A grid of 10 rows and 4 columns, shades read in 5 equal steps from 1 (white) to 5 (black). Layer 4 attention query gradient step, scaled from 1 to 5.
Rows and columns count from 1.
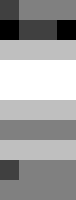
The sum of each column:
27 24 24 25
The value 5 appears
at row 2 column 1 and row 2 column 4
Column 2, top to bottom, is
3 4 2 1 1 2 3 2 3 3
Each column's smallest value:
1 1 1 1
